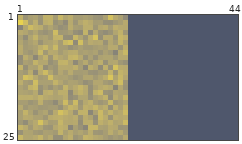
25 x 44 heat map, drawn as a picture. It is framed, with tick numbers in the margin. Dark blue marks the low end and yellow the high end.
It is made of 1 by 2 panels. Panel 1,1: high, fine-grained. Panel 1,2: low, flat.
